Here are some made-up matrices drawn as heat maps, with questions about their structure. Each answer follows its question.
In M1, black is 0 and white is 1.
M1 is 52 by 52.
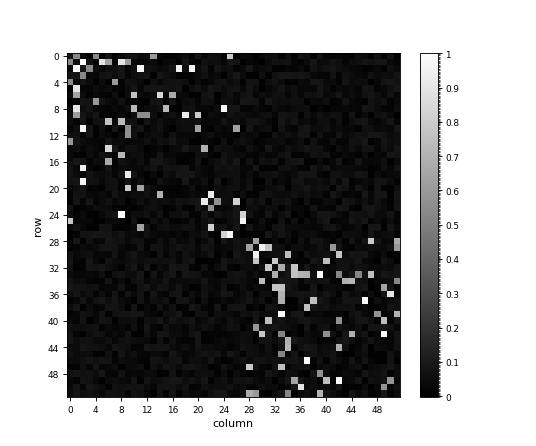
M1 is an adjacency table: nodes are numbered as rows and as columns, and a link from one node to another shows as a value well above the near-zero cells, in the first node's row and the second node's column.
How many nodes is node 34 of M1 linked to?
4
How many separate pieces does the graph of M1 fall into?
2
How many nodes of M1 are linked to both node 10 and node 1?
2
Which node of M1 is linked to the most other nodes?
node 33
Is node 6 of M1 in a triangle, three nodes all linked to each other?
no
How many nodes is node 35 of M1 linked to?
3
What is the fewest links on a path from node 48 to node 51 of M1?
2
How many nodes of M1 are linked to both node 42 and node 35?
2
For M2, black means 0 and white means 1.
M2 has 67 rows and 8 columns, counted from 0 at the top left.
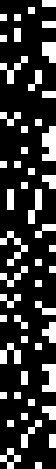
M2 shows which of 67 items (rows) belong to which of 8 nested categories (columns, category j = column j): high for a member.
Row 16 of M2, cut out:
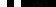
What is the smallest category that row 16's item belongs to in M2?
0
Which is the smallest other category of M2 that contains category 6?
7
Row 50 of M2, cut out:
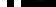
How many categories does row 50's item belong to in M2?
2
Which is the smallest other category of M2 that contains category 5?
1
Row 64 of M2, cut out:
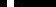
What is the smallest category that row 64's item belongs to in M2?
1
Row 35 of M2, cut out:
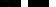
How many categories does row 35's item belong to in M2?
2
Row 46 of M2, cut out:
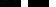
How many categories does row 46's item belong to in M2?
2
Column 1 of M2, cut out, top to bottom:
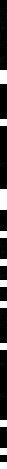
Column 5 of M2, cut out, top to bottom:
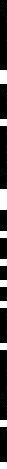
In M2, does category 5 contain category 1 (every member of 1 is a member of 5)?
no
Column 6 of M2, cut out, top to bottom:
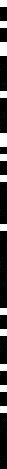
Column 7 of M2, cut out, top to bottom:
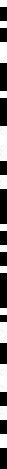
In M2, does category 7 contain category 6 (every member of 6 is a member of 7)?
yes
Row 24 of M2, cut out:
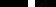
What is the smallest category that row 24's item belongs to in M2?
4
